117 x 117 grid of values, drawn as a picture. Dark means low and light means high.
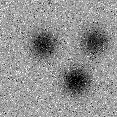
Three dips sink into the field. Overall the values sit about 60% of the way up the scale. No row or column stands out. No overall slope runs across the table. The halves do not mirror each other.
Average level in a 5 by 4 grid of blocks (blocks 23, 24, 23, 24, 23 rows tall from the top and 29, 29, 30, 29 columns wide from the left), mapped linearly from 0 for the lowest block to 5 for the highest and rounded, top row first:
5555 / 5242 / 5344 / 5504 / 5545
